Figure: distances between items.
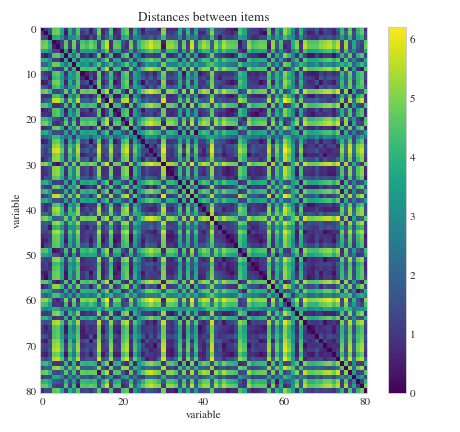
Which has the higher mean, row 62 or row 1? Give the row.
62
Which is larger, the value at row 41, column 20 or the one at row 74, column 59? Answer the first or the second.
the first
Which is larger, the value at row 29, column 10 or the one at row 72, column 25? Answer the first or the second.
the first
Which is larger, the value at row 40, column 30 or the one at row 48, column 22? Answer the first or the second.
the first
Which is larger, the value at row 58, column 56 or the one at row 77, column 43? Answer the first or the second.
the second
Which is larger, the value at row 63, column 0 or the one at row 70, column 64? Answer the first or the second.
the second
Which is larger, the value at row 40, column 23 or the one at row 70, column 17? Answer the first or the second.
the second
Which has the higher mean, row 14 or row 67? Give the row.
14
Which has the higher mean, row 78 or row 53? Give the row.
78
